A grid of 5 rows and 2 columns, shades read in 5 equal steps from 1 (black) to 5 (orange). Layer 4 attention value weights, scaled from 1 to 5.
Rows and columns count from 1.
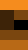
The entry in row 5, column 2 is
4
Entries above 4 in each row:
2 0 0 0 0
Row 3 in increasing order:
1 2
